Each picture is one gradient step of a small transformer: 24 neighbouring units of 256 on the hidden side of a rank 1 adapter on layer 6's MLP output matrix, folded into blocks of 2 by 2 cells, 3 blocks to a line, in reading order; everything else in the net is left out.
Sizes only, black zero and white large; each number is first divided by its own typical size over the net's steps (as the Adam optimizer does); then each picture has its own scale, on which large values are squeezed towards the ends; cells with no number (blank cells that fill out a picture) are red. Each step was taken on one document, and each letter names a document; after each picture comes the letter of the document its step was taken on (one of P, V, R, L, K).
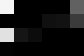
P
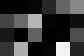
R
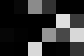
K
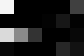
P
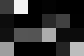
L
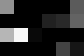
P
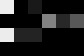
P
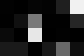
R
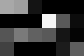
L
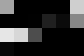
P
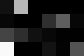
L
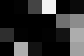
K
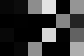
K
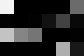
P
